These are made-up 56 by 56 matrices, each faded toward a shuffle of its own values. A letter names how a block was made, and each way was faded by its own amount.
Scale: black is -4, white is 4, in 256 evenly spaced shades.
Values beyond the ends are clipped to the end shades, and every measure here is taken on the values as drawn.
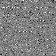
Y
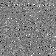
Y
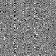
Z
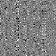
Z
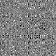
Z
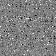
Y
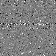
Y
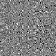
Z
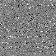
Y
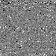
Y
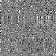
Z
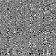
Z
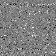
Y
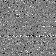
Y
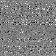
Y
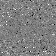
Y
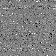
Y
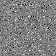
Y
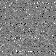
Y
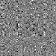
Z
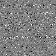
Y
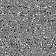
Y
